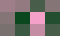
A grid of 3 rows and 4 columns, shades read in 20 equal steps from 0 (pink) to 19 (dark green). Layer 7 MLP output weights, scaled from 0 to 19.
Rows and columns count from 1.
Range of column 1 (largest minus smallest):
3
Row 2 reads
9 19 0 17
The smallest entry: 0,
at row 2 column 3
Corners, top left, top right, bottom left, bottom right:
7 9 10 14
